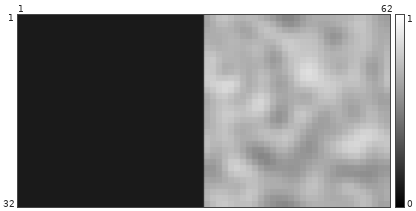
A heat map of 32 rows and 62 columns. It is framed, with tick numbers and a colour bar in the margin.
It is made of 1 by 2 panels. Panel 1,1: very low, flat. Panel 1,2: high, blotchy.
